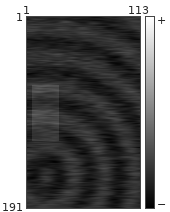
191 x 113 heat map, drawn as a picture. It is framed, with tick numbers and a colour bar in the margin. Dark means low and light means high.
Mirror symmetry: none. Ninth with the highest average: middle left. Slope: none. Rings: centred on the bottom left. Odd patch: higher, in the middle left. Histogram: bell-shaped.
